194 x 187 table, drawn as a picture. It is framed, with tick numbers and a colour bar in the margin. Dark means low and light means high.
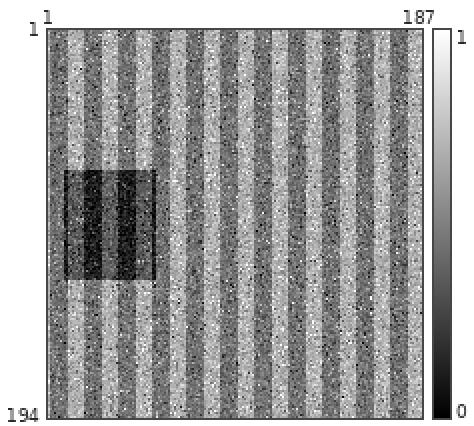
Ninth with the lowest average: middle left. Stripes: upright, repeating 11 times. Odd patch: lower, in the middle left.
